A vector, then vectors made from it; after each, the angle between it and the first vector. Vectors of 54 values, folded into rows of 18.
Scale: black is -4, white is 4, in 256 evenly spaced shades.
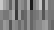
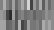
partly aligned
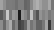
orthogonal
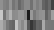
orthogonal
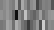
orthogonal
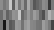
orthogonal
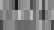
partly aligned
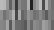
nearly parallel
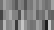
orthogonal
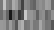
orthogonal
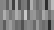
partly opposed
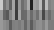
nearly parallel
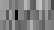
partly aligned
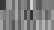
partly opposed
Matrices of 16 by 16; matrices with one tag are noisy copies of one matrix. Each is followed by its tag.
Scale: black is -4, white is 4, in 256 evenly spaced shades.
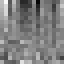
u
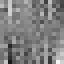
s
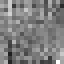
s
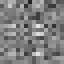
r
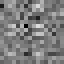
r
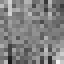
s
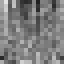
u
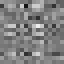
r
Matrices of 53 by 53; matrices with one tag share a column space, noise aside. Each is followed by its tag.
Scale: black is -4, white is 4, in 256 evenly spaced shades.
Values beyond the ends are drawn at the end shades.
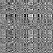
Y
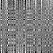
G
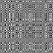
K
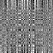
G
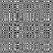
K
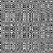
K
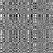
Y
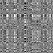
Y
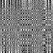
G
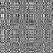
Y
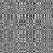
Y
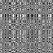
Y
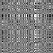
Y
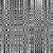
G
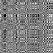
Y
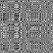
K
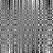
G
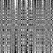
G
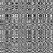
Y
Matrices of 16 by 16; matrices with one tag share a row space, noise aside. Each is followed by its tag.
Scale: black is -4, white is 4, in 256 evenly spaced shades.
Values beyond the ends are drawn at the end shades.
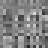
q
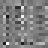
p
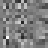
p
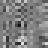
p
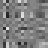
p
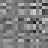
q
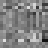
q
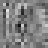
p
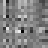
p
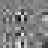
p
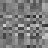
q
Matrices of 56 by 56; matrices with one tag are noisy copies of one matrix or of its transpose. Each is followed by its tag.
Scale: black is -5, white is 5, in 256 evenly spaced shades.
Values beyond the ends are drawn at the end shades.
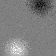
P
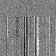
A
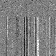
A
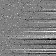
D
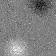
P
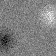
P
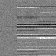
A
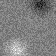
P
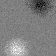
P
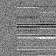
A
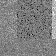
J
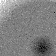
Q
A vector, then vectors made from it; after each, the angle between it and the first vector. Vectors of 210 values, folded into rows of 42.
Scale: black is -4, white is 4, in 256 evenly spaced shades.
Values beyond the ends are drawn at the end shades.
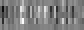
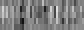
nearly opposite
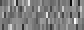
orthogonal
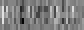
nearly opposite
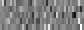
orthogonal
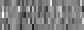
partly opposed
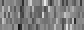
partly opposed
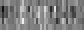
nearly parallel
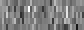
partly opposed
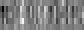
nearly parallel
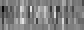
nearly parallel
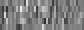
partly aligned
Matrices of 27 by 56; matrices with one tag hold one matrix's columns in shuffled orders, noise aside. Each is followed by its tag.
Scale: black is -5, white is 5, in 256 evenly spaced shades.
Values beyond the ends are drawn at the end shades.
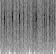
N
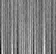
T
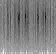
N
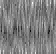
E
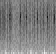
N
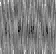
E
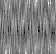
E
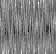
E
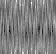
E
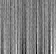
T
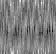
E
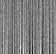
T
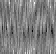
E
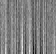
T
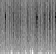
N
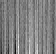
T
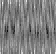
E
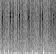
N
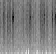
N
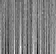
T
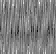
E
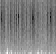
N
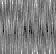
E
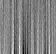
T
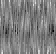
E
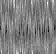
E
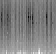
N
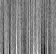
T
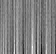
T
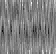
E
